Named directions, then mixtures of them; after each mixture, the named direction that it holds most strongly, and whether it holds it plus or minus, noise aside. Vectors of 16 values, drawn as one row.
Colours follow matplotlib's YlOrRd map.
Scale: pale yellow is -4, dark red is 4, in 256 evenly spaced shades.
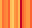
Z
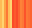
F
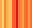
F, plus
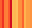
F, minus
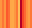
Z, plus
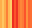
F, plus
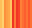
F, plus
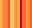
Z, plus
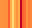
Z, plus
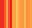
F, minus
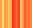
F, plus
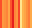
Z, minus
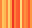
Z, minus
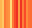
F, plus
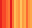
F, minus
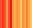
F, minus
